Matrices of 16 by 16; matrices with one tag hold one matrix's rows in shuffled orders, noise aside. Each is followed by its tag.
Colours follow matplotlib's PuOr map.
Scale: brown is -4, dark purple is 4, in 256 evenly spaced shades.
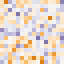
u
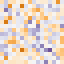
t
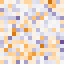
u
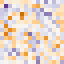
t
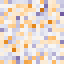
u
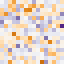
u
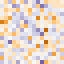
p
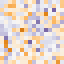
t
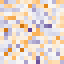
t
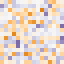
u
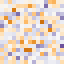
u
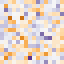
t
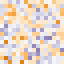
t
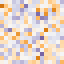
p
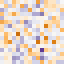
p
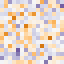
u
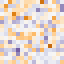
u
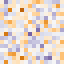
t
